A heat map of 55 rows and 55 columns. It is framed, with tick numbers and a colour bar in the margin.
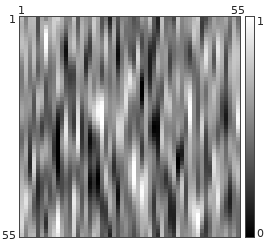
Slope: none. Grain: streaks running down. Histogram: bell-shaped. Average level on the scale: 50%.
